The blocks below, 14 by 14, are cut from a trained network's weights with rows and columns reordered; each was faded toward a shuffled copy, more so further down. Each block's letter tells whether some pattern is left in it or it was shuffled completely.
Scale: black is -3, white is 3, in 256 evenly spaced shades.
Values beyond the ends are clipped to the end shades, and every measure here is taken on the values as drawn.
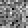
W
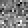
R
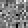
R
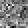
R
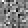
W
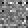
R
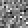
W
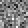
W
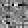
R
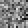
W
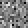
W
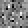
R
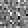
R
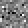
W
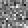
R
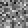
W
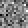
W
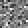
W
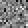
W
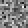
W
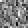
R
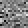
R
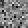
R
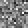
W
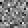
W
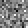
W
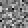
R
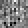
R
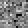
R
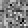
W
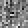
R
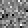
W
